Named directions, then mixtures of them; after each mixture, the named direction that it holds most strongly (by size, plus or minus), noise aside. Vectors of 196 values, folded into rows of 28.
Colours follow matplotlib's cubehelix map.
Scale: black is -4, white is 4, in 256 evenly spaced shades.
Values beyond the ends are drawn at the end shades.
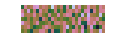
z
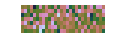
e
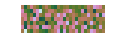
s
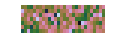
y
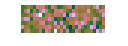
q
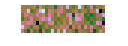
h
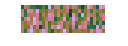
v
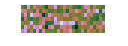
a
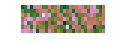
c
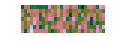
v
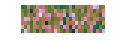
q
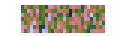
v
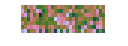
q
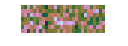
a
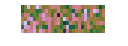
c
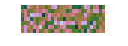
a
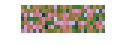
a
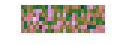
v
